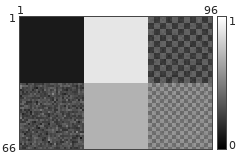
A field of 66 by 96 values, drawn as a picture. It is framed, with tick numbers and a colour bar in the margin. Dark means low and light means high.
It is made of 2 by 3 panels. Panel 1,1: very low, flat. Panel 1,2: very high, flat. Panel 1,3: low, checkered. Panel 2,1: low, fine-grained. Panel 2,2: high, flat. Panel 2,3: middling, checkered.
